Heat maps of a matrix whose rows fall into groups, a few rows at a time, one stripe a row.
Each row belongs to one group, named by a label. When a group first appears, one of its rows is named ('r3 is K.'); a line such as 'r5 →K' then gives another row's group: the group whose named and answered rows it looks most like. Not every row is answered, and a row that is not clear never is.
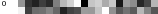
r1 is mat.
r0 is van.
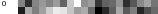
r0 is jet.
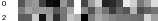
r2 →van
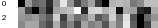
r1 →van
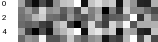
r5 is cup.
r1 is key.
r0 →van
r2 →cup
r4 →van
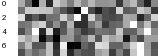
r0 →van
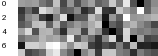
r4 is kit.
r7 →mat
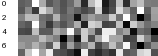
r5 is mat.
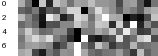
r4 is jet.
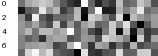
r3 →jet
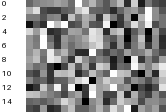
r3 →key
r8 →kit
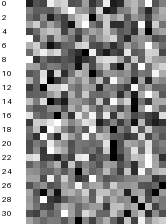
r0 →key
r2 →van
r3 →cup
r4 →cup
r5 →mat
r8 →mat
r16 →jet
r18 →key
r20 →key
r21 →key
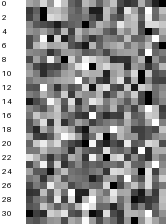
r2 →key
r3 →mat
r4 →jet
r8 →cup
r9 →van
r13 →jet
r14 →cup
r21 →cup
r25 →key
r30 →key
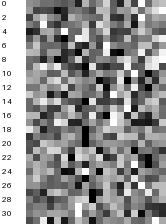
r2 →cup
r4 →key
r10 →jet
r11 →kit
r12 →jet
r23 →jet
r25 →jet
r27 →key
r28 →van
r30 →kit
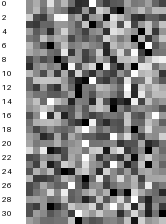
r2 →mat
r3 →key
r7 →jet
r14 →kit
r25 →mat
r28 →jet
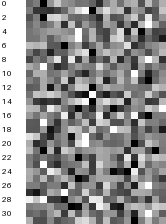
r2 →key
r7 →van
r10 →jet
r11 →jet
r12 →van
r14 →van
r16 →jet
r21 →van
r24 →kit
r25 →mat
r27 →key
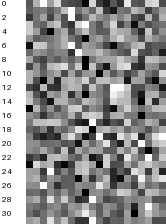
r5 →mat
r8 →mat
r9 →mat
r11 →van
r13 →mat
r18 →van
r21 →jet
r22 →key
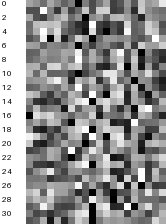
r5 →van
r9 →kit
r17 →kit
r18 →van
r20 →mat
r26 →kit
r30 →van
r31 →van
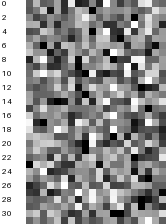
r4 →key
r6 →van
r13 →mat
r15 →jet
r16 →mat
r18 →mat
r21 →jet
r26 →key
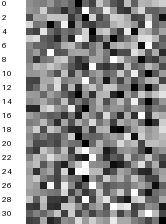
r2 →mat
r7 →cup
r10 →jet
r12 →cup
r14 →jet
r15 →cup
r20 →mat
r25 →jet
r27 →jet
